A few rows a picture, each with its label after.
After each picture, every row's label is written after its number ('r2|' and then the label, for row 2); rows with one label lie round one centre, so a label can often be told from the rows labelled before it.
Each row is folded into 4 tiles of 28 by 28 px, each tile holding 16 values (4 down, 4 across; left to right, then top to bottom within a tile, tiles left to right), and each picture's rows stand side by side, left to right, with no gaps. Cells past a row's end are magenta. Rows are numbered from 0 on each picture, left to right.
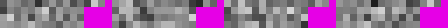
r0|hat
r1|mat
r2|mat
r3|hat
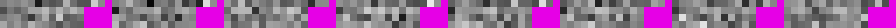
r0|hat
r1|hat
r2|mat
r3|hat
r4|hat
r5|hat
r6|hat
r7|mat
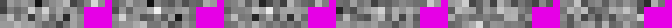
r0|hat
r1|hat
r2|hat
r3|hat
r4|mat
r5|mat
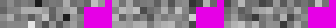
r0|hat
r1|mat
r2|hat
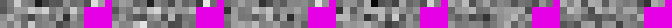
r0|hat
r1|hat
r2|hat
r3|hat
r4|mat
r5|mat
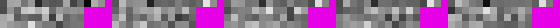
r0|hat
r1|hat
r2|hat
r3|hat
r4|hat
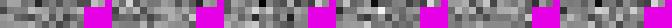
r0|hat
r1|mat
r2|hat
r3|hat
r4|mat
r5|hat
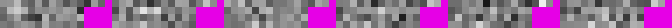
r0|mat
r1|hat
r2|mat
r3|hat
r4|hat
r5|hat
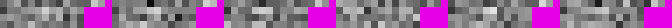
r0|hat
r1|hat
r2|hat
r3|mat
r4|hat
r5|hat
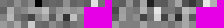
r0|hat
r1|hat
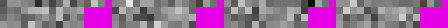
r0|hat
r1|mat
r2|mat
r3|mat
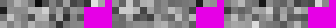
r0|hat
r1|mat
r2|hat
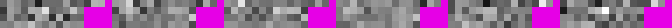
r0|hat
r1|mat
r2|mat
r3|mat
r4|hat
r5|hat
